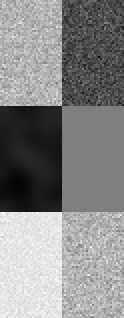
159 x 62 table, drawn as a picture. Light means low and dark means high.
It is made of 3 by 2 panels. Panel 1,1: low, fine-grained. Panel 1,2: high, fine-grained. Panel 2,1: very high, smooth, faint in contrast. Panel 2,2: middling, flat. Panel 3,1: very low, fine-grained, faint in contrast. Panel 3,2: low, fine-grained.
